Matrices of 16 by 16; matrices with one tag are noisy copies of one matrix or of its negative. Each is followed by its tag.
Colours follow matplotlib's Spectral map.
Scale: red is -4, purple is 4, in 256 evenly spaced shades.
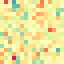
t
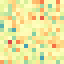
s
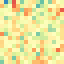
t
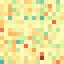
s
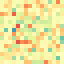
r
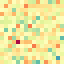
r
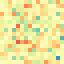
r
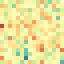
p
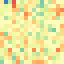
t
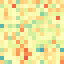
p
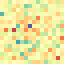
r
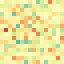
r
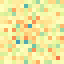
r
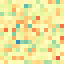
r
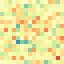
r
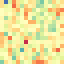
t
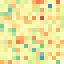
s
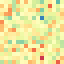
s
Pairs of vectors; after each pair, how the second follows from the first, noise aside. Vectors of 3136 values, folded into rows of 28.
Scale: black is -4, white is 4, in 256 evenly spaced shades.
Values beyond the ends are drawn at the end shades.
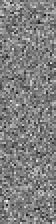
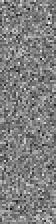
reversed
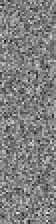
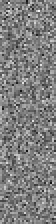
reversed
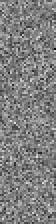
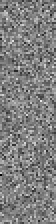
reversed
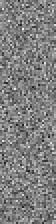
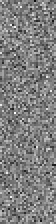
wrapped around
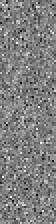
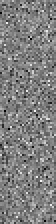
wrapped around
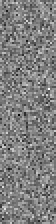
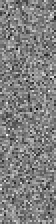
reversed
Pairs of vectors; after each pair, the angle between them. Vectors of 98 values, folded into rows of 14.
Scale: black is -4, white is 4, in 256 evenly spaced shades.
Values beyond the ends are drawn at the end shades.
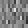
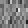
partly aligned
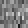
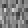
partly opposed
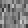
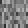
partly aligned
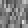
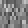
nearly parallel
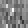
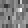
partly opposed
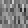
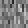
nearly opposite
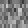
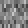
partly opposed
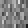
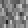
partly opposed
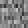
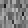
partly aligned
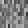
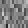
partly opposed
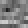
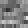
nearly parallel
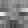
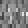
orthogonal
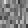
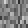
nearly parallel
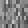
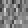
partly opposed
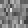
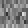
partly aligned
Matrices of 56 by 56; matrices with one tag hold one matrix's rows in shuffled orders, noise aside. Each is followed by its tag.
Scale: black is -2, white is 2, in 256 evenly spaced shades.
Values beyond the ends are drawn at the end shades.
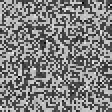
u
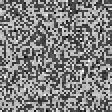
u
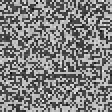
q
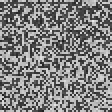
q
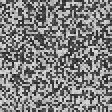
u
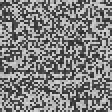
q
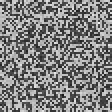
u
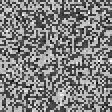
u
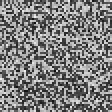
u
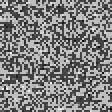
q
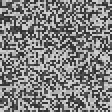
q
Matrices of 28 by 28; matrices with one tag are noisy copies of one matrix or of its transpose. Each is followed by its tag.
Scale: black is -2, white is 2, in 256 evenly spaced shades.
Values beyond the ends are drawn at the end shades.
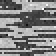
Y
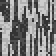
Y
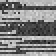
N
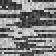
Y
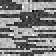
Y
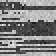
N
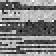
N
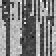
N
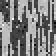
Y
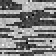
Y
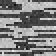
Y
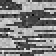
Y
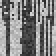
N
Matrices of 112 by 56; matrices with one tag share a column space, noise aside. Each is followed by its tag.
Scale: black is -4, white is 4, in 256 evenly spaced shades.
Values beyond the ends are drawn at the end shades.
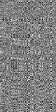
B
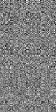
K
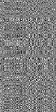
B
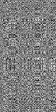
B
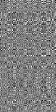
K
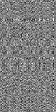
B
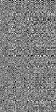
K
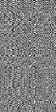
K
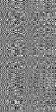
K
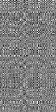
K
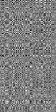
K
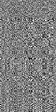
B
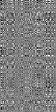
K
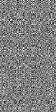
K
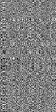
B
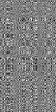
B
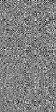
K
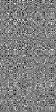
K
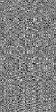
B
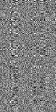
K
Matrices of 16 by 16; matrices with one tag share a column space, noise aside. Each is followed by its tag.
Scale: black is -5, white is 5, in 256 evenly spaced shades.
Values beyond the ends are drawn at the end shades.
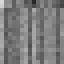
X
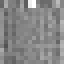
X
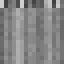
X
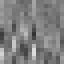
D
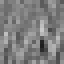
D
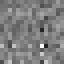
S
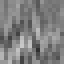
D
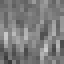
D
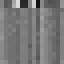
X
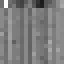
X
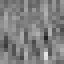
D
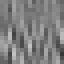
D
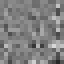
S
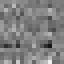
S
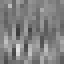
D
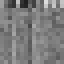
X
